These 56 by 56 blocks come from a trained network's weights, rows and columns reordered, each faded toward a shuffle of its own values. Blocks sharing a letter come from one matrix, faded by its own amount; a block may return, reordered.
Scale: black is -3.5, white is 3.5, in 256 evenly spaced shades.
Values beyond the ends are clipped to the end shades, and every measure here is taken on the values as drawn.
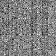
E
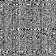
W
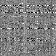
W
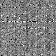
E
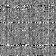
W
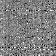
E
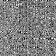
E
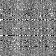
W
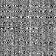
W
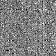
E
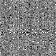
E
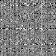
W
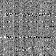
W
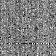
E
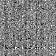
E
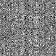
E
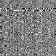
W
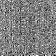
E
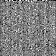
E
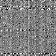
W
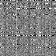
W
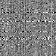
W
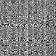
W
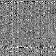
W
